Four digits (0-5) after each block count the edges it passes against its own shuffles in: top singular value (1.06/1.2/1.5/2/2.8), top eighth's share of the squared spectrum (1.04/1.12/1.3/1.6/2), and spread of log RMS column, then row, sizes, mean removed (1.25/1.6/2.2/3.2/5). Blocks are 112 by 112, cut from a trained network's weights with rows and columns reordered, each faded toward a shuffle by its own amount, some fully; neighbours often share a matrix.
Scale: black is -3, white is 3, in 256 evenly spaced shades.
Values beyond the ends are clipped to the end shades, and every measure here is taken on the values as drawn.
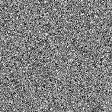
2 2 0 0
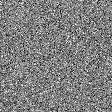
0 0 0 0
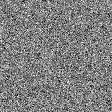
0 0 0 0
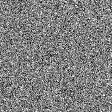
1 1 0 0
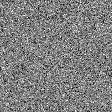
0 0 0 0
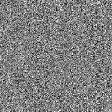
3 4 2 2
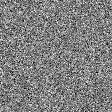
0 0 0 0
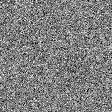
2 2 0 0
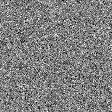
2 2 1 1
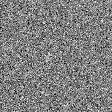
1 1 0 0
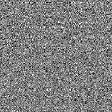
3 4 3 2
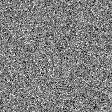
2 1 0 0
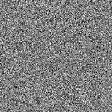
3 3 1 1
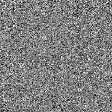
2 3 2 2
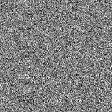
3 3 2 2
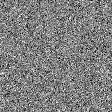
1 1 0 0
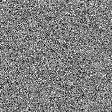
2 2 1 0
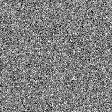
2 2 0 1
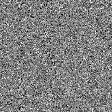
2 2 2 1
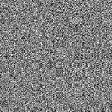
4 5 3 2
